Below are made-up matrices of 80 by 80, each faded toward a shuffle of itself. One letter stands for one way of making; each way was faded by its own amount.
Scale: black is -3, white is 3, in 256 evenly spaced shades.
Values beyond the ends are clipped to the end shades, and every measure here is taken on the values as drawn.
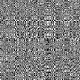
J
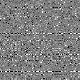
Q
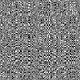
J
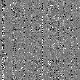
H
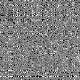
Q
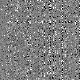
H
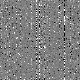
H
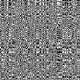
J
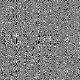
H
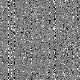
H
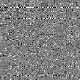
Q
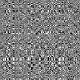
J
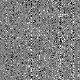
H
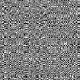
J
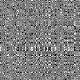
J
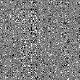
H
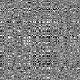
J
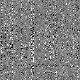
H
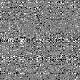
Q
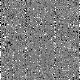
H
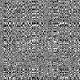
J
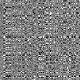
J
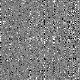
H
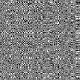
J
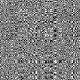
J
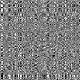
J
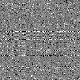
Q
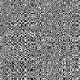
J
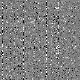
H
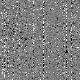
H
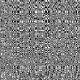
J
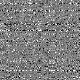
Q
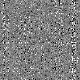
H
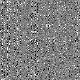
H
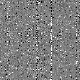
H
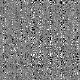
H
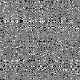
Q
